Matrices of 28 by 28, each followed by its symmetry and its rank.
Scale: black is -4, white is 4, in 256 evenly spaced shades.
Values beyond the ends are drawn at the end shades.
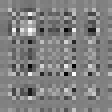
symmetric, rank two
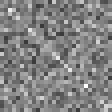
symmetric, full rank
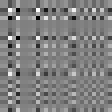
symmetric, rank one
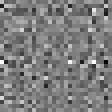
neither, rank five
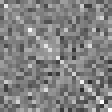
symmetric, rank five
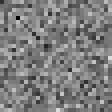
symmetric, full rank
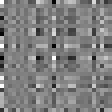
neither, rank two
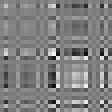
symmetric, rank one
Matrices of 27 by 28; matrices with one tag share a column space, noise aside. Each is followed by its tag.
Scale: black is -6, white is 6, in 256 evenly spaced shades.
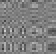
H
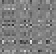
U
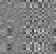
H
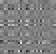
U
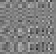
H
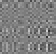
H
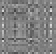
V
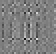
V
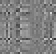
V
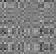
H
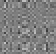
H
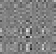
H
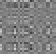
H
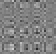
H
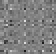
U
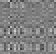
H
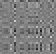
H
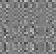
H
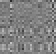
H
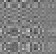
H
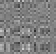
H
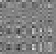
H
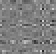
U
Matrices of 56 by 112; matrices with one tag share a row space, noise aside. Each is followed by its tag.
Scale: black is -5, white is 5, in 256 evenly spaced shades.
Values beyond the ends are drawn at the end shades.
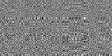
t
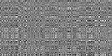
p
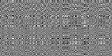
t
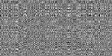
p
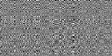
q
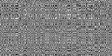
p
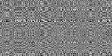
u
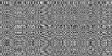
u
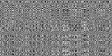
t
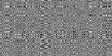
u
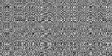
u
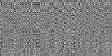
q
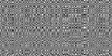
t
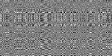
u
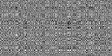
p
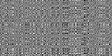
t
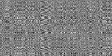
u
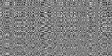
u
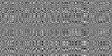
t
